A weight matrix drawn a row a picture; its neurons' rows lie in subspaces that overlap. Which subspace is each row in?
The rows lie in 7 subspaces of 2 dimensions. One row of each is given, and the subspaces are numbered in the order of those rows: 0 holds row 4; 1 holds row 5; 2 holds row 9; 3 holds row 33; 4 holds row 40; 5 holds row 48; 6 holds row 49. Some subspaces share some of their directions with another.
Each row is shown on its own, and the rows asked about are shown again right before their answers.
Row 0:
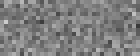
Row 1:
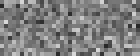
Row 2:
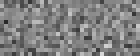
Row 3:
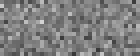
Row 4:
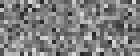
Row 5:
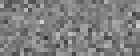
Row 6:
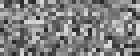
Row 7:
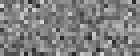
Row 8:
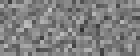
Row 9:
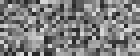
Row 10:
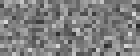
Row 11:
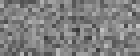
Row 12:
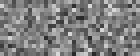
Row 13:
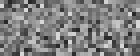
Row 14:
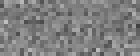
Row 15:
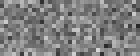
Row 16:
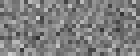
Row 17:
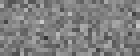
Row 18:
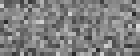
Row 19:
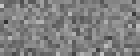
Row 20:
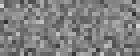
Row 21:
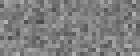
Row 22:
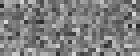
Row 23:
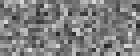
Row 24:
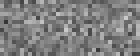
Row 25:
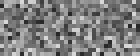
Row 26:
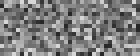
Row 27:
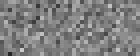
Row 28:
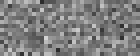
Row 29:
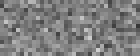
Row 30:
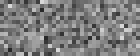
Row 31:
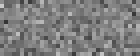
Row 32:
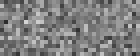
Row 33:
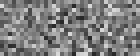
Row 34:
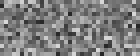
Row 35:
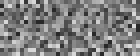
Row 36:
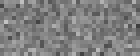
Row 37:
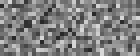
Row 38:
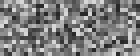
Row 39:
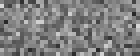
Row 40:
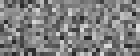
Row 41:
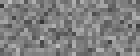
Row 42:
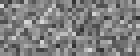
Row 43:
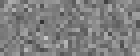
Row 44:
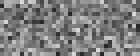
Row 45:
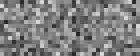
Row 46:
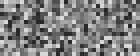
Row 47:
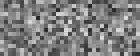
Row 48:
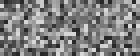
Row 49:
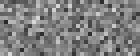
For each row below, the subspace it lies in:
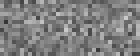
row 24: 3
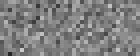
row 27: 6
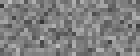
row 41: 4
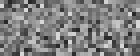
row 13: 1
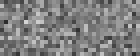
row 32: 5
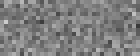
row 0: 3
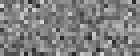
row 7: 0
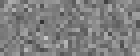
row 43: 1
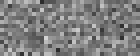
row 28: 2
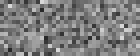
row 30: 2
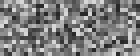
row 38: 0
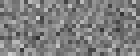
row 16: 6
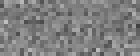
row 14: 3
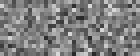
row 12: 3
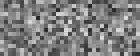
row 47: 3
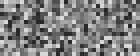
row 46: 5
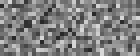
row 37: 4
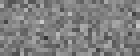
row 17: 1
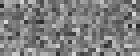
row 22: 5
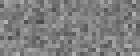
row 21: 5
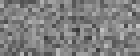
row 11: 2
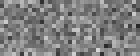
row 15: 2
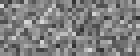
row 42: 4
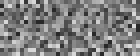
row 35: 2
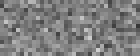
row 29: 5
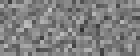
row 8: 4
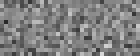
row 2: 4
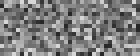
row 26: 5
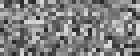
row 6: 3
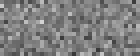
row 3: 0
